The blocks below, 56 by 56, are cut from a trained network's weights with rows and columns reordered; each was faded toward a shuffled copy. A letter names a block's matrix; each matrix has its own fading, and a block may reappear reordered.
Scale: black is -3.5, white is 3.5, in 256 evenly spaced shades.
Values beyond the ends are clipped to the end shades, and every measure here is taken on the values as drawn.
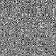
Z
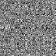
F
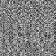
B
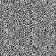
B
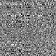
F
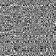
F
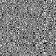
Z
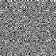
F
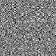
F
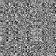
B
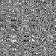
Z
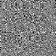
Z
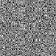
Z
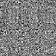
F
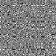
F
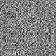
B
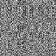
B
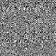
F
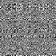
F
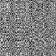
B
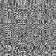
B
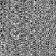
B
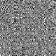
Z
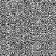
B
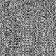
B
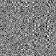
Z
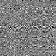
F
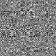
F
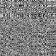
F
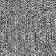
B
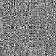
Z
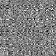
F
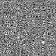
F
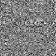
F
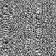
B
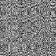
B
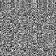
B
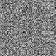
B
